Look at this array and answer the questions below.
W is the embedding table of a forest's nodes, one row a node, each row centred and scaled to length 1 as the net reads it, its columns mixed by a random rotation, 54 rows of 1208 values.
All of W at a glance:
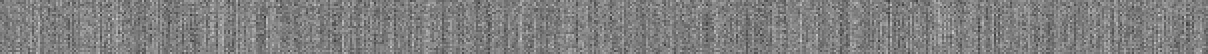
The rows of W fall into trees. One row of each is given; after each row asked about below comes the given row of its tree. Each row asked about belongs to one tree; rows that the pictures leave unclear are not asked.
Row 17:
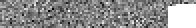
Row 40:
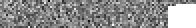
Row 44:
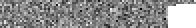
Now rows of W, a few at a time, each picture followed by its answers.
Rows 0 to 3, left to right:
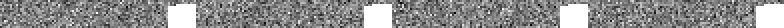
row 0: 44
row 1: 17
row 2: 44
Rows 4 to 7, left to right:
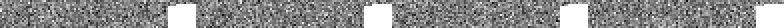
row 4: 40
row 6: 17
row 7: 44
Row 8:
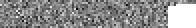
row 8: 40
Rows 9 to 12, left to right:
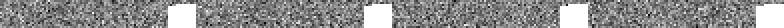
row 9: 17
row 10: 17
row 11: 40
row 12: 44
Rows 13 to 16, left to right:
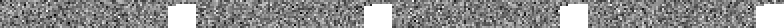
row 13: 17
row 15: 40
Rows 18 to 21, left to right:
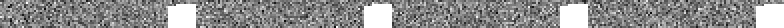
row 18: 17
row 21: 44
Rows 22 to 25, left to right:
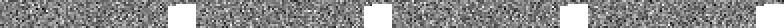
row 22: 40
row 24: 40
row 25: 40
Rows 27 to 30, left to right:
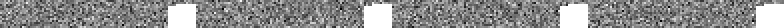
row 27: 17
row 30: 17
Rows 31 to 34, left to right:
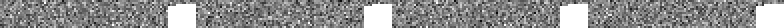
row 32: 17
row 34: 40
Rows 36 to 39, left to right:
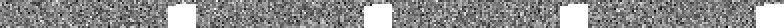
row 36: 44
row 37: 40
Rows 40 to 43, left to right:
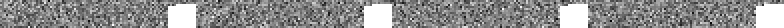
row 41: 40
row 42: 44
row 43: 40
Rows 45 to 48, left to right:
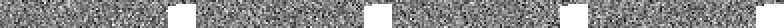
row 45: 40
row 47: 44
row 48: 40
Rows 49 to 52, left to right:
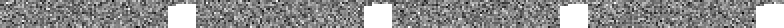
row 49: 17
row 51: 44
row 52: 17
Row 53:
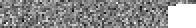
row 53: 40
